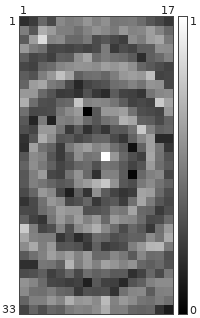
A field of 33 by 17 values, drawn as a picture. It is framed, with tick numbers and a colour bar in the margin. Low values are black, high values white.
Average level on the scale: 40%. Slope: none. Seam: none. Histogram: bell-shaped. Rings: centred on the centre. Odd rows or columns: none.
